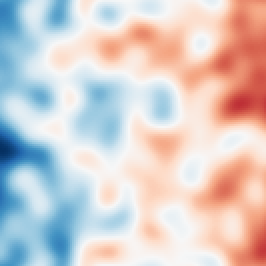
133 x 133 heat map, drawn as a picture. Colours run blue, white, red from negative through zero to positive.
Odd rows or columns: none. Slope: up to the right. Average level on the scale: 50%. Lone odd cells: none. Histogram: bell-shaped. Grain: smooth.
